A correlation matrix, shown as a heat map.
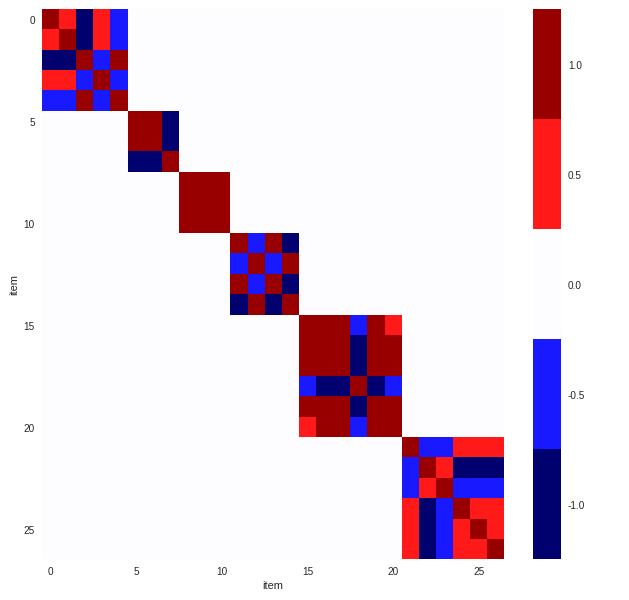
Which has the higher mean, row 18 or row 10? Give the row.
10
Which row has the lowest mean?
18
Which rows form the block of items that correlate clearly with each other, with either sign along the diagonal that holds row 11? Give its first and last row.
11 to 14
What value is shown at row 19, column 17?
1.0
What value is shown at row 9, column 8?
1.0
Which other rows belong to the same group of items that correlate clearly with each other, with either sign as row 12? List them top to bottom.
11, 13, 14
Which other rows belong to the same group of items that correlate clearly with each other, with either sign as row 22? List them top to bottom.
21, 23, 24, 25, 26
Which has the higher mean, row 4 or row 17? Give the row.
17
